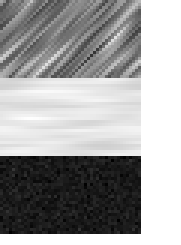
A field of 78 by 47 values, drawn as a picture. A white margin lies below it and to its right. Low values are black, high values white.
It is made of 3 by 1 panels. Panel 1,1: middling, slanting up to the right, strong in contrast. Panel 2,1: very high, streaked across, faint in contrast. Panel 3,1: very low, fine-grained, faint in contrast.
